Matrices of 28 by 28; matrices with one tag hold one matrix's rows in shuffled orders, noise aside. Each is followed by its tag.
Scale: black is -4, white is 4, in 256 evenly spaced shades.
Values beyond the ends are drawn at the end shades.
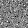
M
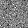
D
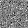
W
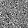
D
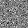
D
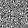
W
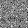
W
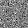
D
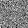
D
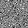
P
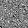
P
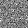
W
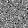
M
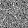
D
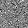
P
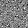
M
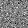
M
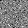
P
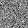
P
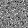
M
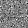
W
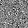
P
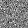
D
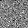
P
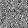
W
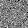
M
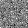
W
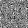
W
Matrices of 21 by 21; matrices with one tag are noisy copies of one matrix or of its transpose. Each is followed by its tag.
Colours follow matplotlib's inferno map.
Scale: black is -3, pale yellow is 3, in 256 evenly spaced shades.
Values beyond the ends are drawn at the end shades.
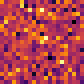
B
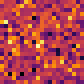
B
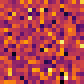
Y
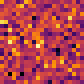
B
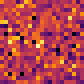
B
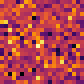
B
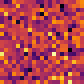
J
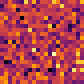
J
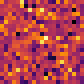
B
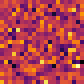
Y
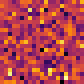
Y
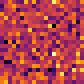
J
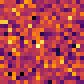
B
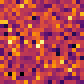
B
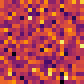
Y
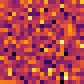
Y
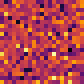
J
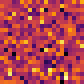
Y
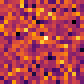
B
